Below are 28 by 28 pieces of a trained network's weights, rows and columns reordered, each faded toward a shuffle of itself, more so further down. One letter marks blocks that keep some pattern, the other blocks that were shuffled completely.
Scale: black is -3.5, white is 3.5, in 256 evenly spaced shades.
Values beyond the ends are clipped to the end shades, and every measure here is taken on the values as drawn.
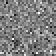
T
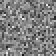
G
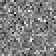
G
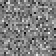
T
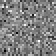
G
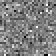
T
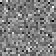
G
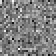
T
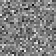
G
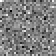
T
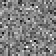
G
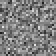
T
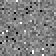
G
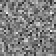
T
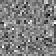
T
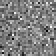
G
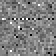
T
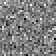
G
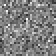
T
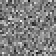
T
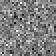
G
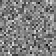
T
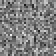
T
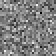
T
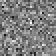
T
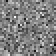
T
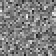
G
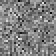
T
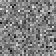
G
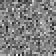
G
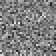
G
